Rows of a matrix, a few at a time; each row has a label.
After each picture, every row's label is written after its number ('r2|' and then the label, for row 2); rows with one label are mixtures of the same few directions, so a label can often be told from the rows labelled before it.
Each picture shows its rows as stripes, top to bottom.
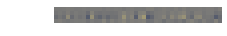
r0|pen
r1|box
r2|box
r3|pen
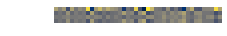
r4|box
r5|box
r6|pen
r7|box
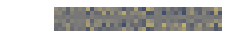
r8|box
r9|pen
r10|box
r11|box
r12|pen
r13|box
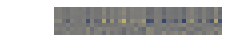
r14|pen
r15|pen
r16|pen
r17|pen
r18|box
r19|box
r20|pen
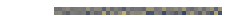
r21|pen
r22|pen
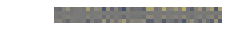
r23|pen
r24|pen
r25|pen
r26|pen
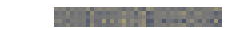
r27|box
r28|box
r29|box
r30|pen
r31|box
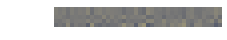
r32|box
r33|box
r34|pen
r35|pen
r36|box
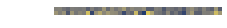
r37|pen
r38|box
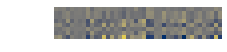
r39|box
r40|pen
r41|pen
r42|box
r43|pen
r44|pen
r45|box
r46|pen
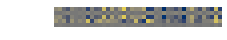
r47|pen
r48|pen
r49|pen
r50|box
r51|pen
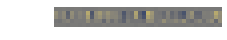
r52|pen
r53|box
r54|box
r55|pen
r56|pen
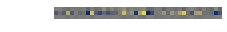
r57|pen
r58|box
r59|box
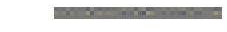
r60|box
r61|box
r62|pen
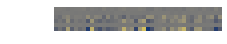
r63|pen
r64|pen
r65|pen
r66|box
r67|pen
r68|box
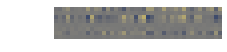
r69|pen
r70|pen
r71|box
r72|box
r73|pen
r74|box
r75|pen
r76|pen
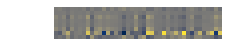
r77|pen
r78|box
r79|box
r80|box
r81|box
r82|box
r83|pen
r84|box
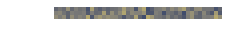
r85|box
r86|pen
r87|box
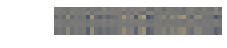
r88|pen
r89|box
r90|box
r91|pen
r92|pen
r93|box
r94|box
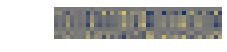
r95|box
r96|pen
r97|box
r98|box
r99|box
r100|box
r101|box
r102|pen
